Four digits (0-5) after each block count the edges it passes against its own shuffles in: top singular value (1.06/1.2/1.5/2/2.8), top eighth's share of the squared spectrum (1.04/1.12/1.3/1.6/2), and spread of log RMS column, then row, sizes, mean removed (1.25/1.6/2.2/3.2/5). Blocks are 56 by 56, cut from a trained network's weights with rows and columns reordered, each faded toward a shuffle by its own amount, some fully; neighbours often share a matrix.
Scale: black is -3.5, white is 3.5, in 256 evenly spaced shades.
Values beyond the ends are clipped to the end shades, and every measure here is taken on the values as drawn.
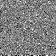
2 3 0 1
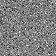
0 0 0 0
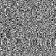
3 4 2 1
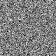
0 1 0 0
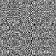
4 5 3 1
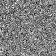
2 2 0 0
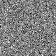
0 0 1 0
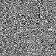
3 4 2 2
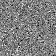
0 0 0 0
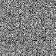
2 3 1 1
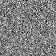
1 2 0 0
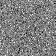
0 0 0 0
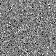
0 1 0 0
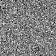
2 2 0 0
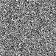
0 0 0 0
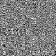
3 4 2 1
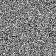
1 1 0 0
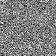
2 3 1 1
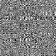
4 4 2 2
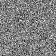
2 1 0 0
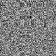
3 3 2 0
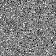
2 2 0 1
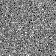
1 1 0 0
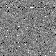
2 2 0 1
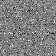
2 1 0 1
